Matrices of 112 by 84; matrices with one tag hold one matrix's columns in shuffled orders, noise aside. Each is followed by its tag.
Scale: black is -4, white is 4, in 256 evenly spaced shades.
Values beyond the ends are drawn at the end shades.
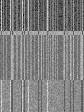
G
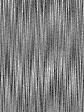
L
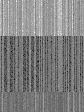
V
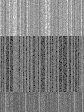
V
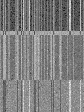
G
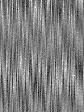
L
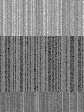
V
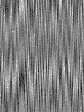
L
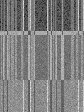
G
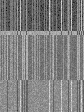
G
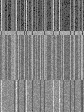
G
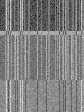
G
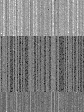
V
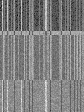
G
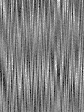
L
